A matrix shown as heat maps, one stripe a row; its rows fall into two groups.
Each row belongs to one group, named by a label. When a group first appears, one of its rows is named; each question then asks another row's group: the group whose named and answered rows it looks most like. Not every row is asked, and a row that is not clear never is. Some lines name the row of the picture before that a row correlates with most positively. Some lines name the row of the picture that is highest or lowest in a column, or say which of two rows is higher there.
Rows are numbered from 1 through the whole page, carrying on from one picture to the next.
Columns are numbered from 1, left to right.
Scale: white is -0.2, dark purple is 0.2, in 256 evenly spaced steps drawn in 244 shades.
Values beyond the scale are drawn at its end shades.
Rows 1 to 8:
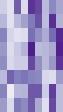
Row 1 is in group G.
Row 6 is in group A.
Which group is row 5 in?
G
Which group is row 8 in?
G
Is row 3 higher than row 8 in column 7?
Yes
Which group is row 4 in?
G
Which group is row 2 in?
G
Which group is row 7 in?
G
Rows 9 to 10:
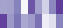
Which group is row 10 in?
A
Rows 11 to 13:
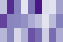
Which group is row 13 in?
G
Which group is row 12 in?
A
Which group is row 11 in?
A
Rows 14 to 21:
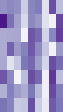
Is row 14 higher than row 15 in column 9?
No
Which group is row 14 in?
G
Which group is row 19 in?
G
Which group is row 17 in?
A
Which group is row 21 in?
G
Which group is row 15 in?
A
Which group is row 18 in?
G
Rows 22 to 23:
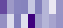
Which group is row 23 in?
G
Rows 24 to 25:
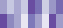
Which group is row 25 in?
G
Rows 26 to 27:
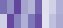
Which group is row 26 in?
A
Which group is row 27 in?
A
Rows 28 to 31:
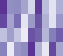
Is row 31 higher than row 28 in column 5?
Yes
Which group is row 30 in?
G
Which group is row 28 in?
A
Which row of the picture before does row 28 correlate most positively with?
26
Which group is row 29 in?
A
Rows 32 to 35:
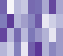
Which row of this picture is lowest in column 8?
34
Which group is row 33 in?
A
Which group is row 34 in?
A
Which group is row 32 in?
G
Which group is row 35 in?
G
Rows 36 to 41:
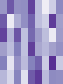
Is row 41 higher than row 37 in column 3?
Yes
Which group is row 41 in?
G
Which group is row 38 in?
A
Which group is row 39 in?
G
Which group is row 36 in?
A
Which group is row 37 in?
G
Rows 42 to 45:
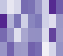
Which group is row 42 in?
G
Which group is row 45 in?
A
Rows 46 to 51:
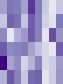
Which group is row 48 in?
G
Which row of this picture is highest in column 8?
48
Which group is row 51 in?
A
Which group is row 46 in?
A
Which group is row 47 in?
A
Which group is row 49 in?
A
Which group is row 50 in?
A
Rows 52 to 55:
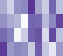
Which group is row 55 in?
A
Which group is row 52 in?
G
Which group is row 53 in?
G
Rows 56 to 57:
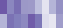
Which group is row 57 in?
A
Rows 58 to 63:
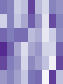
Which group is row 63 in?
G
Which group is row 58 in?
G
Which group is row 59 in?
G
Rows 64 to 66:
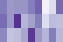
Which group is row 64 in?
A
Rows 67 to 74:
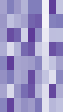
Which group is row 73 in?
G
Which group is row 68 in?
G
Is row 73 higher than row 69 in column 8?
Yes
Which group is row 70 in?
G
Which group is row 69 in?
A
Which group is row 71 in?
A
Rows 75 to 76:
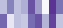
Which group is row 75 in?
G
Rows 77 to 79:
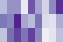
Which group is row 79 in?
A
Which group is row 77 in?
G
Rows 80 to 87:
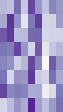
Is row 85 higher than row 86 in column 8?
Yes
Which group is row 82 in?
A
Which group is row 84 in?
G
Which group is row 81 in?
A
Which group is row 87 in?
G
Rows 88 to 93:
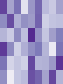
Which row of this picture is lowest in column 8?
91
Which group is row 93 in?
G
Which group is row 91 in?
A
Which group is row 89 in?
A
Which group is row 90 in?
G
